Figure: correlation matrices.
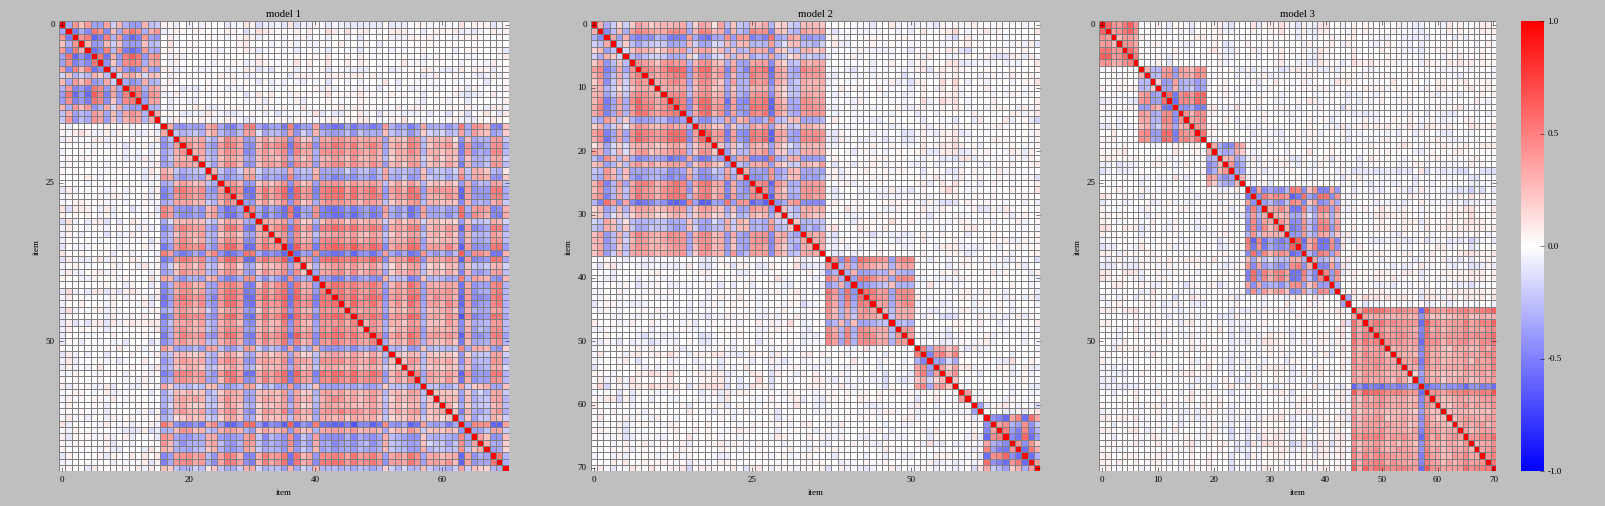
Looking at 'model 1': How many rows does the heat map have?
71
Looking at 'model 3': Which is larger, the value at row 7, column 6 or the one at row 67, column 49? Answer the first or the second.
the second
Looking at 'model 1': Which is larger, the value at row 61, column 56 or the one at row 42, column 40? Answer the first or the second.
the first
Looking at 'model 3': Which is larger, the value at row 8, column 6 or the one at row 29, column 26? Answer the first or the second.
the first
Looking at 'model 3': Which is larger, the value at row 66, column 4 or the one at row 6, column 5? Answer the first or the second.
the second
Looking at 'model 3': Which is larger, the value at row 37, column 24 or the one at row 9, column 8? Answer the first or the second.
the first
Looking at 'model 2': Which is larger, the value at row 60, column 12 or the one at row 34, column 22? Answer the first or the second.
the second
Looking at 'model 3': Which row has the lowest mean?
57
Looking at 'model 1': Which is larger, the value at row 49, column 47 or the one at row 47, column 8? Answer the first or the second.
the first
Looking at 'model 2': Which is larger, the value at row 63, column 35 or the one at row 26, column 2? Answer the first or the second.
the first
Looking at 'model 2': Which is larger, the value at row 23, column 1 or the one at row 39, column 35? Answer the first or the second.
the second
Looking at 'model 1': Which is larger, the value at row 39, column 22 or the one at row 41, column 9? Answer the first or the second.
the first
